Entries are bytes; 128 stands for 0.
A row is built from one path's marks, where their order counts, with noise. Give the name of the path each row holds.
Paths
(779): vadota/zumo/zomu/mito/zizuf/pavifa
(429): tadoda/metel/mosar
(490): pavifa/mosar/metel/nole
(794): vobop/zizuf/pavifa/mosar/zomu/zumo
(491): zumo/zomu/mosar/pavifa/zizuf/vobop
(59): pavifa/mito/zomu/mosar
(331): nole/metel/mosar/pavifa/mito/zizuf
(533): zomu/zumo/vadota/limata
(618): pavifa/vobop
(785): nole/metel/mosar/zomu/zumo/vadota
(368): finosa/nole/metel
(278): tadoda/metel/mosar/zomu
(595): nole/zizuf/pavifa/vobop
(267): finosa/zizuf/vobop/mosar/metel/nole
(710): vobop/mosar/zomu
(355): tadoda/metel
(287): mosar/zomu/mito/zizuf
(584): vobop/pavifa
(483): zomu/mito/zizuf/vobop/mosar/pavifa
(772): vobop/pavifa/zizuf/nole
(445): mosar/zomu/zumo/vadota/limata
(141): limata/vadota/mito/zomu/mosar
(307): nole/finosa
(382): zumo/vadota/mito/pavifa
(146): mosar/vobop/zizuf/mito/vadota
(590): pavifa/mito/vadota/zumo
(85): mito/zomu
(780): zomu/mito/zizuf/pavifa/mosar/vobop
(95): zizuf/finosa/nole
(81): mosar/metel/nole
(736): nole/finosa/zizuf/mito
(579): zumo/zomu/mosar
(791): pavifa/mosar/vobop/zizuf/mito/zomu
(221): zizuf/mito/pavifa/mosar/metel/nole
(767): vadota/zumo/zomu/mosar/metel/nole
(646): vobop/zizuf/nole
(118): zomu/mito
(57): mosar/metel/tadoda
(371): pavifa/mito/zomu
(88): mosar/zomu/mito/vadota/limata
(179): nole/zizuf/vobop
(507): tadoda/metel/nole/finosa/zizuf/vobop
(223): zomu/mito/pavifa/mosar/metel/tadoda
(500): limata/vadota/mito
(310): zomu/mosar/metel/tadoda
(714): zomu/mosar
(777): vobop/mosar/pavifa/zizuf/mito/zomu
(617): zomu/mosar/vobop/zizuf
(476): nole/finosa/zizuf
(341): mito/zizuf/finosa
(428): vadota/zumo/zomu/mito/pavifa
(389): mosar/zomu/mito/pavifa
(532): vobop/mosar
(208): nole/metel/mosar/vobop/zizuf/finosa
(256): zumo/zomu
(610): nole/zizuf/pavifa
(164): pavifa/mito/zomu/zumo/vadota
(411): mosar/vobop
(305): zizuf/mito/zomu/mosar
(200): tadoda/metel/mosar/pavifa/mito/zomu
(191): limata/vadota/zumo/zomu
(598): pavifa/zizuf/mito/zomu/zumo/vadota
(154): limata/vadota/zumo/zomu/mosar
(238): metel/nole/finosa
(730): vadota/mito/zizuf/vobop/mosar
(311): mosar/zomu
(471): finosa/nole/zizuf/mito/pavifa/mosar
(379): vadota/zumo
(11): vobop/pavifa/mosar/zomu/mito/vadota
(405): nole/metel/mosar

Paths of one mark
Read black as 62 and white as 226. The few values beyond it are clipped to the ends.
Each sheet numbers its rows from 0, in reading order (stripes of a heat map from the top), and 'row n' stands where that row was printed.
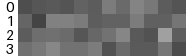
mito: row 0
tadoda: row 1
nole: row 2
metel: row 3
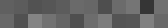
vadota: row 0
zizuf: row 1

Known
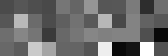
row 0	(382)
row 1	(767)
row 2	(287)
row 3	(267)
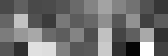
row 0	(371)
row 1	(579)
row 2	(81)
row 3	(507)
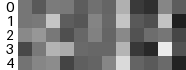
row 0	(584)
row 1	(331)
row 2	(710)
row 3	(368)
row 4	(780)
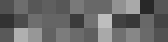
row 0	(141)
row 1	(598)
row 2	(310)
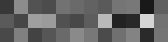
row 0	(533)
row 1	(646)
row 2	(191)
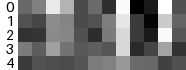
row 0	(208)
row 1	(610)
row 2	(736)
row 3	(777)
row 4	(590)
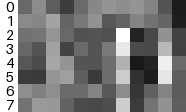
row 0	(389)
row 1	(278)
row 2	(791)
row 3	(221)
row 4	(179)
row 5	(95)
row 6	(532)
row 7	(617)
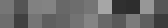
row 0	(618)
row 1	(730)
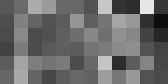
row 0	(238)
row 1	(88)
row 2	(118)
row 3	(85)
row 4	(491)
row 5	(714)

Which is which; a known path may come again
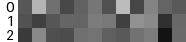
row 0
(767)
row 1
(500)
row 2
(533)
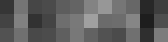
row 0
(164)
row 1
(428)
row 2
(379)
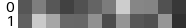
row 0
(59)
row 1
(785)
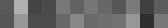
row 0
(256)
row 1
(154)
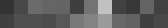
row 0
(598)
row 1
(590)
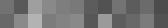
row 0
(355)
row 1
(57)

